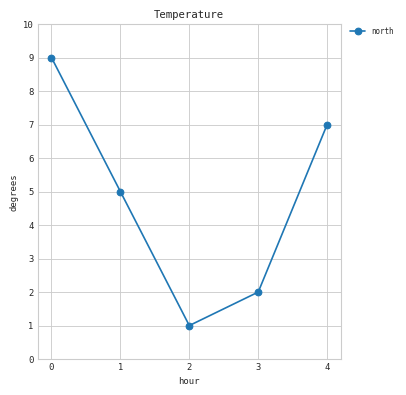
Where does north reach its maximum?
0
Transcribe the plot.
Title: Temperature
x-axis: hour, ticks 0 1 2 3 4
y-axis: degrees, ticks 0 1 2 3 4 5 6 7 8 9 10
Legend: north
Values:
north: 9 5 1 2 7
